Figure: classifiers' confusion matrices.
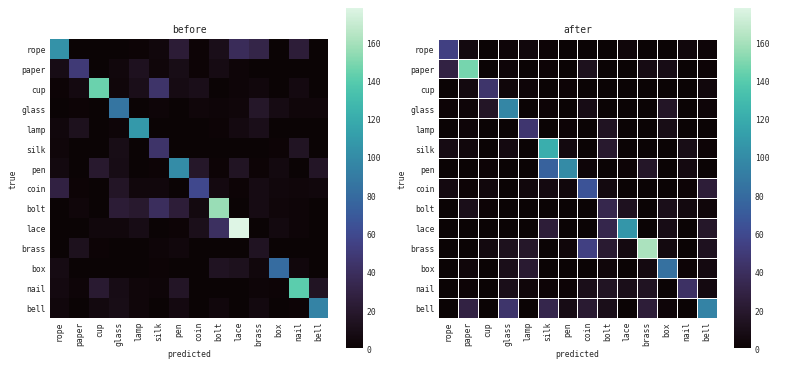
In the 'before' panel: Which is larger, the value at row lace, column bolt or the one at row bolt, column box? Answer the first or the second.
the first
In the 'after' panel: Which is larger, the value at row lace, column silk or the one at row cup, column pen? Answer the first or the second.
the first
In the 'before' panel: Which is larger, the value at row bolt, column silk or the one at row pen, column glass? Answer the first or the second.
the first
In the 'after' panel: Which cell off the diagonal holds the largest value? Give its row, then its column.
pen, silk
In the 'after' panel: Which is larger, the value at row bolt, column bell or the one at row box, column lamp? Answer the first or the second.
the second
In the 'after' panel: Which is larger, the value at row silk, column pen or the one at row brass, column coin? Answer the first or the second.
the second
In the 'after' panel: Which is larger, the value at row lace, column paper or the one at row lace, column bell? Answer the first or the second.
the second
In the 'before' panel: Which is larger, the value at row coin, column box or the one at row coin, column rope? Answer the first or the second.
the second
